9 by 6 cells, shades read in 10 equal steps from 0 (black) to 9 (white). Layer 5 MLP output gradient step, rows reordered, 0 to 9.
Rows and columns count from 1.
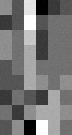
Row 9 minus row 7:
1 1 -3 7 0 0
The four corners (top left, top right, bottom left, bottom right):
5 3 3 4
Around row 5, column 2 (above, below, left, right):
4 3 3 6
